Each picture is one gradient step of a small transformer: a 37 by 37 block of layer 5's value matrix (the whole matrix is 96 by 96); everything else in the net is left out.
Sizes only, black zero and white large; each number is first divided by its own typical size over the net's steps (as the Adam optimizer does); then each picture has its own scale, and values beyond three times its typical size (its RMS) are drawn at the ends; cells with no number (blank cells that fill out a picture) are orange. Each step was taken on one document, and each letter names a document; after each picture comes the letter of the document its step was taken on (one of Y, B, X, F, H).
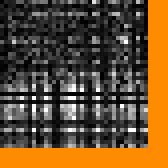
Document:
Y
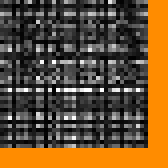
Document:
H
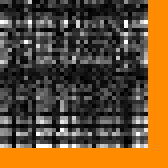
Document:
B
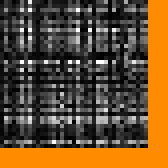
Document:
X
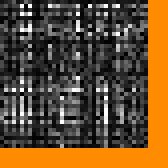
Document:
X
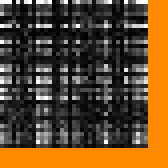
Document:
B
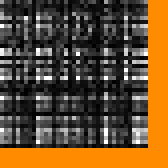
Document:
B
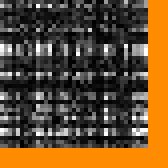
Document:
B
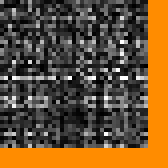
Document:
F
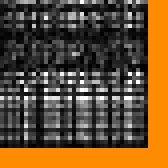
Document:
Y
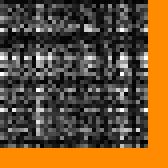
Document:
H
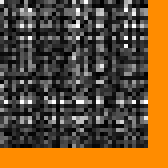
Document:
X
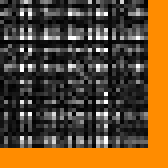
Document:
X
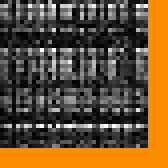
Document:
F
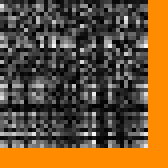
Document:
H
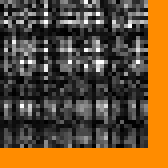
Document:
X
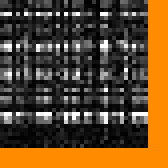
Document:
B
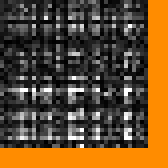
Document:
Y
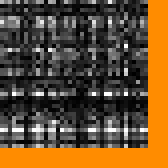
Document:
H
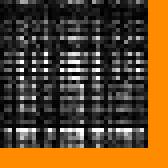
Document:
Y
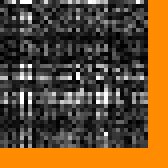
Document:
X
